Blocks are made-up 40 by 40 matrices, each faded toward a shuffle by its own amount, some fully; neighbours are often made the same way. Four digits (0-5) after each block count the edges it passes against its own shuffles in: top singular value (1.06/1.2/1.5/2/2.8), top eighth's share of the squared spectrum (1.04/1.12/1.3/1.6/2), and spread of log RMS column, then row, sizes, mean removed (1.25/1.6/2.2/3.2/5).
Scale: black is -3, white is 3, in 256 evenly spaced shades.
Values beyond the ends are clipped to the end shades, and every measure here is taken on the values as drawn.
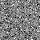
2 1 0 0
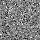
0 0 0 0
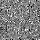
3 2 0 1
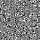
3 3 1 1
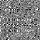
3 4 2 2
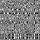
4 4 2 3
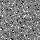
0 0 0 0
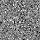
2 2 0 1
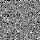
3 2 0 1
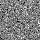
0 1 0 0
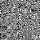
3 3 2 1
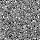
0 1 0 0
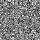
2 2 1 0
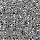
2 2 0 0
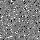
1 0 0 0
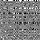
4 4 1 3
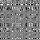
4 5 2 3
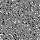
2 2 0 0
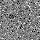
0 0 0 0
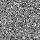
2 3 0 1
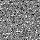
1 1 0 0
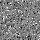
0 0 0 0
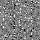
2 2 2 0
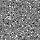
2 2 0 0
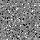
2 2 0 0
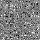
3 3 1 1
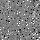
1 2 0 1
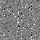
1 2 1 0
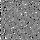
3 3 1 0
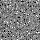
1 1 0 0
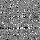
3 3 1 1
